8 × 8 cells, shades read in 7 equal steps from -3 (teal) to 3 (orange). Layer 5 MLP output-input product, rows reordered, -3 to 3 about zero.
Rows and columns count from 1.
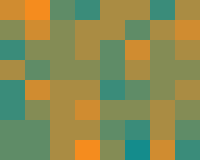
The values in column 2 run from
-1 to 3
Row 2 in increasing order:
-1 0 0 1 1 1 2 2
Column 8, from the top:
1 2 1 0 1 0 -1 -2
